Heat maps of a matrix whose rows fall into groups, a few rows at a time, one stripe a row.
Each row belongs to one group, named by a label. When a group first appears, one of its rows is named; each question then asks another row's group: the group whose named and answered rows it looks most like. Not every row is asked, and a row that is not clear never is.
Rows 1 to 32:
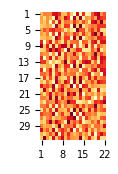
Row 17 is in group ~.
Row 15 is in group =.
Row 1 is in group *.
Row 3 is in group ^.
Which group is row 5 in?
*
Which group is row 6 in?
^
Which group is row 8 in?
=
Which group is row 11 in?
^
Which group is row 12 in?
=
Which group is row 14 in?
~
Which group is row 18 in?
~
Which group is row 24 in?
^
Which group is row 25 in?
~
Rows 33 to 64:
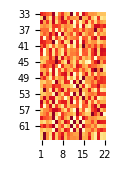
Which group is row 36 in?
*
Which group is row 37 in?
^
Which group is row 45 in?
*
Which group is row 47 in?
^
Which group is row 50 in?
~
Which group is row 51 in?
*
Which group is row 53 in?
~
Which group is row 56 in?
=
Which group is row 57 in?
*
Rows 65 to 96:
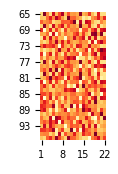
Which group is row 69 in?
=
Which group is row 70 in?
^
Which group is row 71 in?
~
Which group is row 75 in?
=
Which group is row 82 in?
=
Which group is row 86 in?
=
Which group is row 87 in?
^
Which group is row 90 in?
^
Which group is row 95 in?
^
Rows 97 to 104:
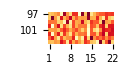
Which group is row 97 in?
~
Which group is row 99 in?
^
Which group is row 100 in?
=
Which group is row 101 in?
*
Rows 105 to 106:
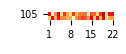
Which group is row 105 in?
=
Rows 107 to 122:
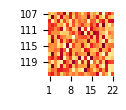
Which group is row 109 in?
=
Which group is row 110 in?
^
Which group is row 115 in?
^
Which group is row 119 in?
~
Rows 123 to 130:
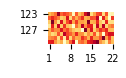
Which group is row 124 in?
^
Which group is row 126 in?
~
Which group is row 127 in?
*
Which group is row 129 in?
^
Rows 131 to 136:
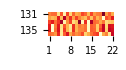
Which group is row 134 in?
=
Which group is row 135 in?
=
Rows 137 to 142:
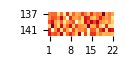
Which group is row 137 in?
^
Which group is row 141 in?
=
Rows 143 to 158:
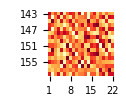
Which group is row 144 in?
=
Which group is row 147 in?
=
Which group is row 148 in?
*
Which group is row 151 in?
^
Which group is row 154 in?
^
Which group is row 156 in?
~
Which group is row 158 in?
=
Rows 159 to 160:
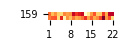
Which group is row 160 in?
^
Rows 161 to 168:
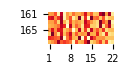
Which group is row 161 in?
^
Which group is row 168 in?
*
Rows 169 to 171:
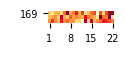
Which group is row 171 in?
*
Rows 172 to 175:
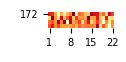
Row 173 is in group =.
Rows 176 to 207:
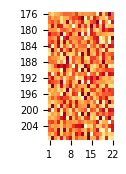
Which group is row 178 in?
^
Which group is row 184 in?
=
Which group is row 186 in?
~
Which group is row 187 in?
^
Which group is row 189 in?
*
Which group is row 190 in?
~
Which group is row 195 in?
^
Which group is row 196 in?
~
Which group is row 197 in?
*
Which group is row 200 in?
=
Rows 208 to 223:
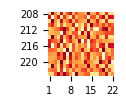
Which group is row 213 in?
~
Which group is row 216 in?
=
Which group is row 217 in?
^
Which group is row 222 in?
^
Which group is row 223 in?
*
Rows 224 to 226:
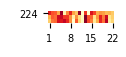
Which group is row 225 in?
*
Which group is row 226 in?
*
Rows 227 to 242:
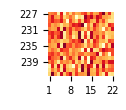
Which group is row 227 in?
^
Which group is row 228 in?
*
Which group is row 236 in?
*
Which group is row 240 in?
~
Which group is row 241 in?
~
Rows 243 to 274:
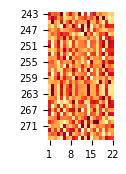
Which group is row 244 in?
^
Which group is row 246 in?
~
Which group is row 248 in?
*
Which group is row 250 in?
=
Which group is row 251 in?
=
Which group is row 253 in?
=
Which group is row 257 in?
~
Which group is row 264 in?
^
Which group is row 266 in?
=
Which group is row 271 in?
~
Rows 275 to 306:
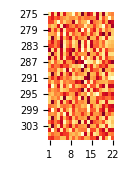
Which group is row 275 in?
~
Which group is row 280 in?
^
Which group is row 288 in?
*
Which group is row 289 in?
^
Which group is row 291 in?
*
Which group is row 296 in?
~
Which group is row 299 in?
=
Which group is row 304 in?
=
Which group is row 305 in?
*
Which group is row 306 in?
^
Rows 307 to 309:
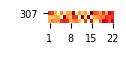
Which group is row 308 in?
~
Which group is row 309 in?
*
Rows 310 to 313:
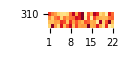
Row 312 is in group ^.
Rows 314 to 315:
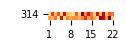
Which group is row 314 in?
~
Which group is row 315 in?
^
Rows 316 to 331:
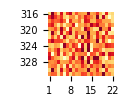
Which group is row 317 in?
^
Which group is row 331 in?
^
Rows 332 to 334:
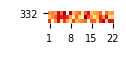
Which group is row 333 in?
*
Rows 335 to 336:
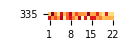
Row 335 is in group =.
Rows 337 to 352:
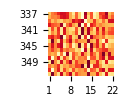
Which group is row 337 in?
*
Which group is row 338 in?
*
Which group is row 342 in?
~
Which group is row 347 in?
^
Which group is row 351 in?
=
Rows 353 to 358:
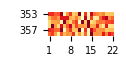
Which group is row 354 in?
*
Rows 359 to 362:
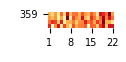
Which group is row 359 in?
^
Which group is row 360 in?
^
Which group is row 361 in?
^
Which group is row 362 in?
=
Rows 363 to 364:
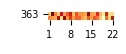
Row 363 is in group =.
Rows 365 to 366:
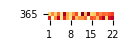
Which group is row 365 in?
~
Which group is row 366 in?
=
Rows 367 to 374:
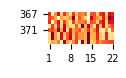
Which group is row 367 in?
=
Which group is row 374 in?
~
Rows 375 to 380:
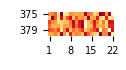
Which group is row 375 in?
^
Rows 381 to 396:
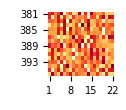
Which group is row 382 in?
=
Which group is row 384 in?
~
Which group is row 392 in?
~
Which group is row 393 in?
^
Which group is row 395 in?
=
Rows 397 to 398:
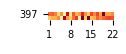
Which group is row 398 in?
~
